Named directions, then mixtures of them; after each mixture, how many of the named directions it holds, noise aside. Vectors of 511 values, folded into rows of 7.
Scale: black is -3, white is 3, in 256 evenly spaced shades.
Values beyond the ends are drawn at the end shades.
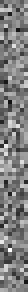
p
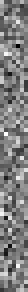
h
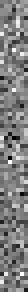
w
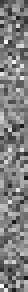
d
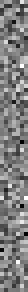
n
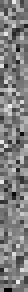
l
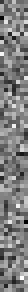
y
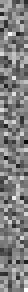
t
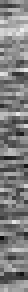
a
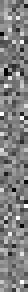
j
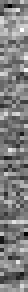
two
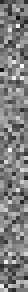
one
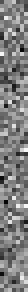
three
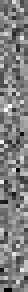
one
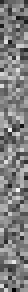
one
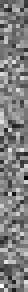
two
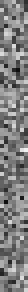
three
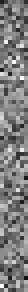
one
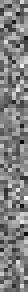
one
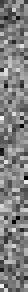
two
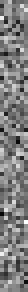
two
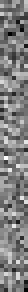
two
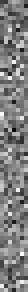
two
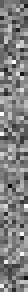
two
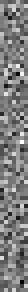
two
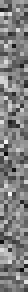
two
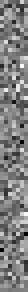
one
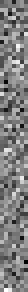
three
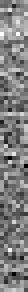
three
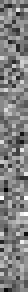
two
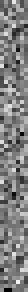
one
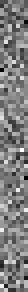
one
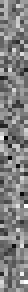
three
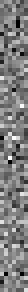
one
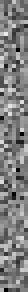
one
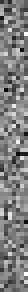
three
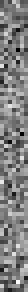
two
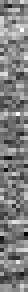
two
